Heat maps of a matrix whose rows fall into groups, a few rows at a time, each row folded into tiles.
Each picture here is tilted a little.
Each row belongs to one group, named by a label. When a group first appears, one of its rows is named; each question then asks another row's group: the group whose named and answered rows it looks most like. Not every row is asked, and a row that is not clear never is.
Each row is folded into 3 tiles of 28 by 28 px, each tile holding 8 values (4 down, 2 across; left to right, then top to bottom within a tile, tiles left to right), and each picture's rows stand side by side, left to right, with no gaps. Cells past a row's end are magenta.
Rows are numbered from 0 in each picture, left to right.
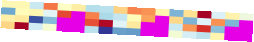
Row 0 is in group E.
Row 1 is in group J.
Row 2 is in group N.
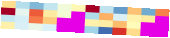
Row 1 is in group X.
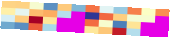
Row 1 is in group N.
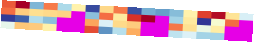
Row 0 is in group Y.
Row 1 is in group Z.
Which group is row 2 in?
J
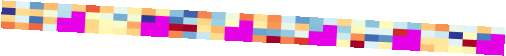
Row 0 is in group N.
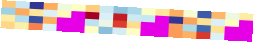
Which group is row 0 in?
N
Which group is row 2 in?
N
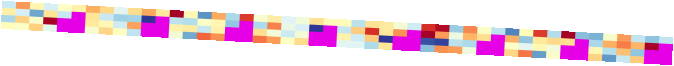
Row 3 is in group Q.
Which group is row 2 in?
X
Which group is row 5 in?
Y
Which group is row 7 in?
Z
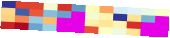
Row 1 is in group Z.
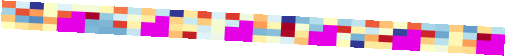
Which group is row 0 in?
N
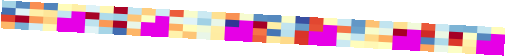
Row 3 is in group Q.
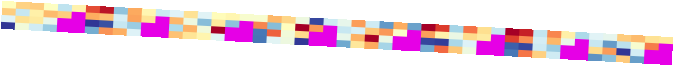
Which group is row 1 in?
Y
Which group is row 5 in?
Y
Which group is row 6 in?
Y
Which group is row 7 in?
J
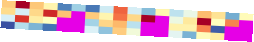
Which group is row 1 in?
Z
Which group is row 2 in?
Z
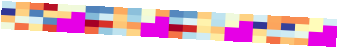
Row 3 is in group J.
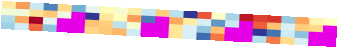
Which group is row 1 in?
N
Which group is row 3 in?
Y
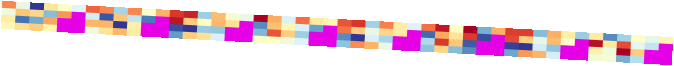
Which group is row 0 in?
N
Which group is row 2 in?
Y
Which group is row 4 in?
Y
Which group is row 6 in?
Y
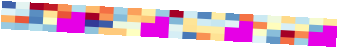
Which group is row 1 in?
Y
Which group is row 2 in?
X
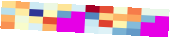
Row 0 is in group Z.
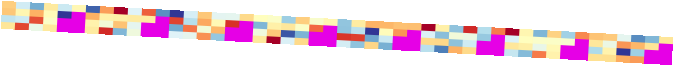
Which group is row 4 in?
J
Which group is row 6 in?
X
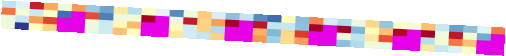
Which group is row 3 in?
Q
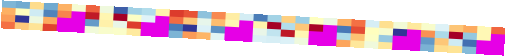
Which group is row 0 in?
Q
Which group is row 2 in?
Y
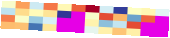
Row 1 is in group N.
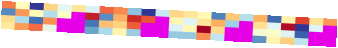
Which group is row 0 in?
N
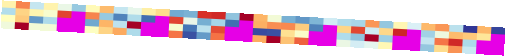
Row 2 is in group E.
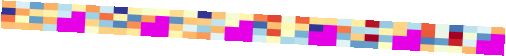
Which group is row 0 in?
N
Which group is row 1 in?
N
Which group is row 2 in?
N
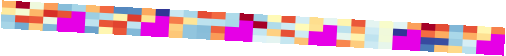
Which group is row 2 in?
E
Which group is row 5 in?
Y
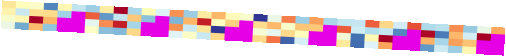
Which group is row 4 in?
E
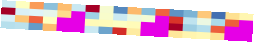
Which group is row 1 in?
X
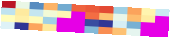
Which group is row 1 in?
Y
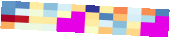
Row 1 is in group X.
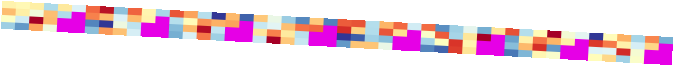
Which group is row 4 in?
Y
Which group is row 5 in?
X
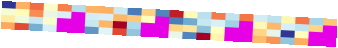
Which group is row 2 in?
X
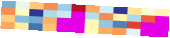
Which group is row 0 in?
E
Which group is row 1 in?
N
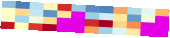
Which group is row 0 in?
Q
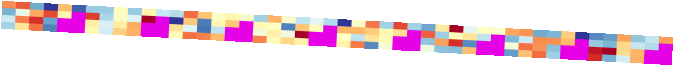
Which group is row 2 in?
J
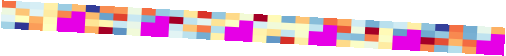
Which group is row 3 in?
X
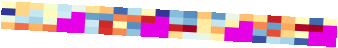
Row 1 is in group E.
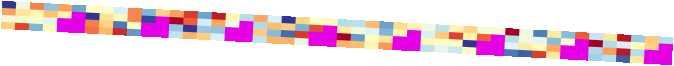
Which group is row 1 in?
N
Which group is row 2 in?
Y
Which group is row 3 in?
N
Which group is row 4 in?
Q
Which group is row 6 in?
X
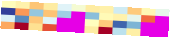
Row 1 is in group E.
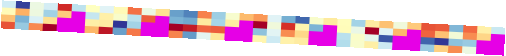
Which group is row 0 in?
Q
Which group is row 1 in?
E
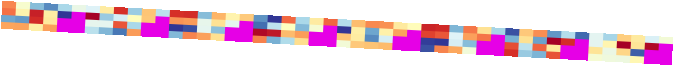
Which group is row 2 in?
Y
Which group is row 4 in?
J
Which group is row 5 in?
Y
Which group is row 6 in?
Z
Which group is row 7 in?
Z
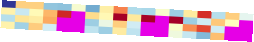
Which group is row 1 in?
Z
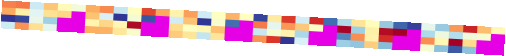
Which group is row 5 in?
J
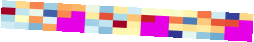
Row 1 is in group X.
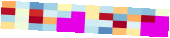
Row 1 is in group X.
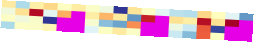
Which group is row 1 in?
N
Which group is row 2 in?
Z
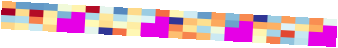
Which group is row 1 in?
X
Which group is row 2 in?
N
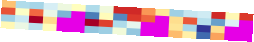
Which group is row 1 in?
J
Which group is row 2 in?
E
